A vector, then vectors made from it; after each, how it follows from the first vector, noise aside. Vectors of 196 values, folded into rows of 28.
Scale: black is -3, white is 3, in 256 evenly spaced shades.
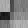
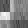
negated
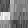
negated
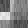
negated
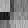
copied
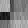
copied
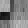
copied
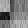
copied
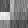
negated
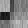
copied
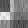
negated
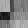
copied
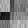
copied
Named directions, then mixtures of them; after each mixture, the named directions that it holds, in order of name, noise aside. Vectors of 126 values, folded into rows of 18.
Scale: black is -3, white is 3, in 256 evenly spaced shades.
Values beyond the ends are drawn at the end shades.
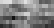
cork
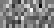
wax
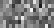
wax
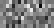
wax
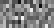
cork, wax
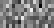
wax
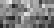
cork, wax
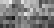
cork, wax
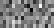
wax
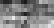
cork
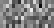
wax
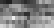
cork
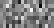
wax
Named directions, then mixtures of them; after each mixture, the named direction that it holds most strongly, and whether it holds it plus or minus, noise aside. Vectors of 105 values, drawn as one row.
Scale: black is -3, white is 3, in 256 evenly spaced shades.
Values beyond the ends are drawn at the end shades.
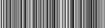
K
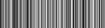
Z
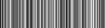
K, minus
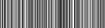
K, minus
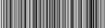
K, plus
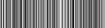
K, plus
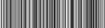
K, plus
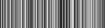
K, minus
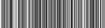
Z, minus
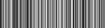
Z, plus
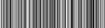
K, plus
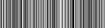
K, plus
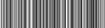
K, plus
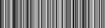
Z, plus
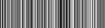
K, minus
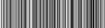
K, plus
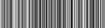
Z, minus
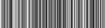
Z, minus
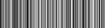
Z, plus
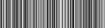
K, plus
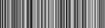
K, minus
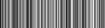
Z, plus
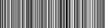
K, minus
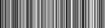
Z, plus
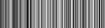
Z, plus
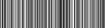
K, minus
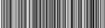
Z, minus
